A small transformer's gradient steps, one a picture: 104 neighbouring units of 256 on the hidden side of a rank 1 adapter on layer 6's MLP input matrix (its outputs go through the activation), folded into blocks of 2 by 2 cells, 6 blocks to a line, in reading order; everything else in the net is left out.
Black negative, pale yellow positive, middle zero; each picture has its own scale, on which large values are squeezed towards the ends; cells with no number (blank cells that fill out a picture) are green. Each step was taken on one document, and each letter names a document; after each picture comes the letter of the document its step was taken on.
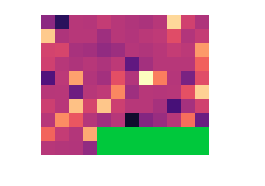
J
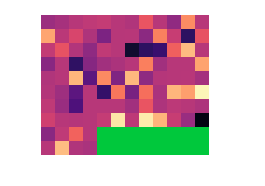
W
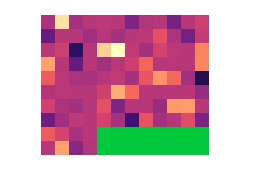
J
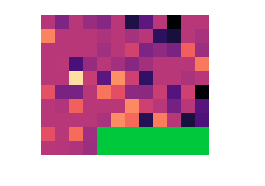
W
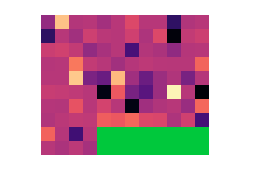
W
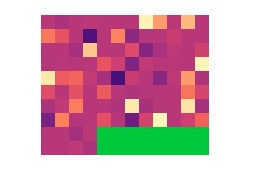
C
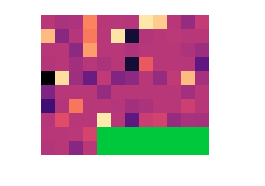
C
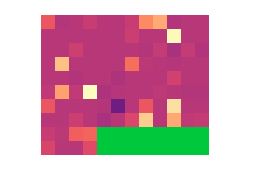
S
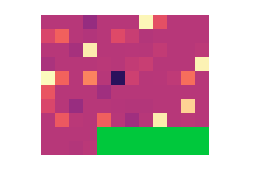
C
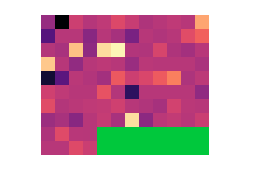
J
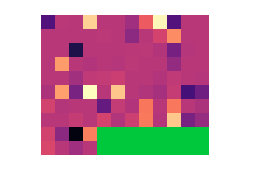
S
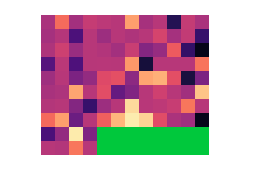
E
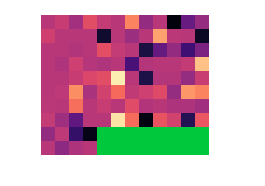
E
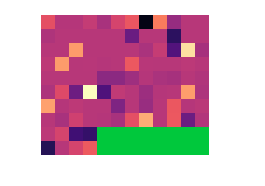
S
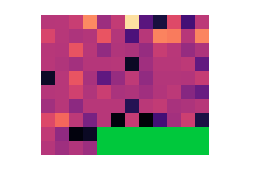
E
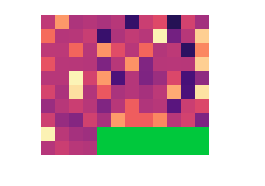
E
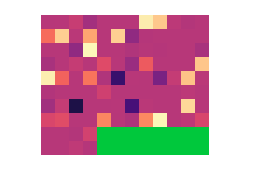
C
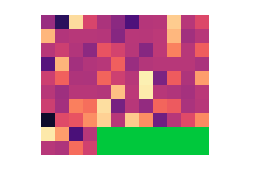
J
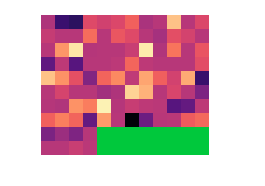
J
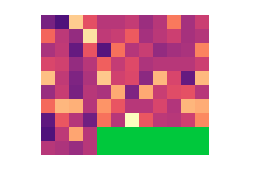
J
